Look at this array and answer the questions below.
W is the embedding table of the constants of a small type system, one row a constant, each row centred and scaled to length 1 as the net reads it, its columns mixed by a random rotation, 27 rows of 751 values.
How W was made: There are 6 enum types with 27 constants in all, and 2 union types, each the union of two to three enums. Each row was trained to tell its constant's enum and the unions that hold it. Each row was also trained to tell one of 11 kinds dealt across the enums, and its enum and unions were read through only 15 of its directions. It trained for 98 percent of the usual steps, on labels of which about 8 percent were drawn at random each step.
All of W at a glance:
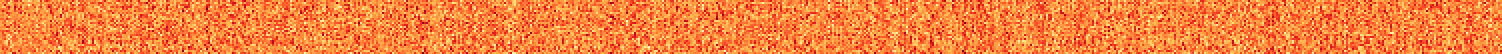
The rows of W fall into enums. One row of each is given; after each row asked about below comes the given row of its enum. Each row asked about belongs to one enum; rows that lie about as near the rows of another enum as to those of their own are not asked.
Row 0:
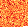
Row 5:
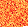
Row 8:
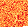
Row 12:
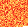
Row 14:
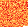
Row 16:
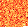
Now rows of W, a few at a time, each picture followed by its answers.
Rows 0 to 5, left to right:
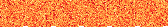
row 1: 8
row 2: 0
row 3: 0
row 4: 0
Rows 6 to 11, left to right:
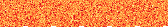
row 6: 16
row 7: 14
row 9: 16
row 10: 12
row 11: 8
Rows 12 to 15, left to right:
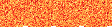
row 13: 0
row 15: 0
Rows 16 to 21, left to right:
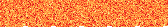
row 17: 8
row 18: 12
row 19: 8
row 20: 12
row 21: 12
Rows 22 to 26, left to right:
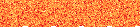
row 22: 14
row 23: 5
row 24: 5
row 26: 8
